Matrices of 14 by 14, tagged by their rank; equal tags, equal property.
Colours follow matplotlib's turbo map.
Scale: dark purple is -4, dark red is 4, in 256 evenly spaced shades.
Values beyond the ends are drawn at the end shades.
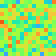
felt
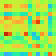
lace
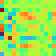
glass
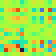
lace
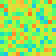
felt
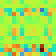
lace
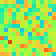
felt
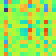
lace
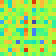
glass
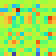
glass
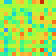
glass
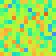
felt
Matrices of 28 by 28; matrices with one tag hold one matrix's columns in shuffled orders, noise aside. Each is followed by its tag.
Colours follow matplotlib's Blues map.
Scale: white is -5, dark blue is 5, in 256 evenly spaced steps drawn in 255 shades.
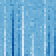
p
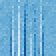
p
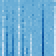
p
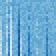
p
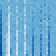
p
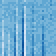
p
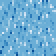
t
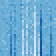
p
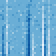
p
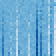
p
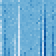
p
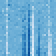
p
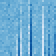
p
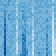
p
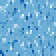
t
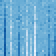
p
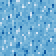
t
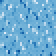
t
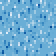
t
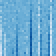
p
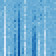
p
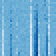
p
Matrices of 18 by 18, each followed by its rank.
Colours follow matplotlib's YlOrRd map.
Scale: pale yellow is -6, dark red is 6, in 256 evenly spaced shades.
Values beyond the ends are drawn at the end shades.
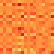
two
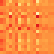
two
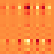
one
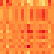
two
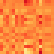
two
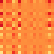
one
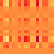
one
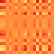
one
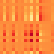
one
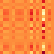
one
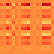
one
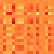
two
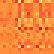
two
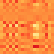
two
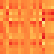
two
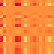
one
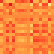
two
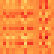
two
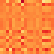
two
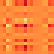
one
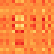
two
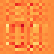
two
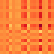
one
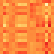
two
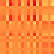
one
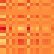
one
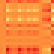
one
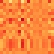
two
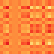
one
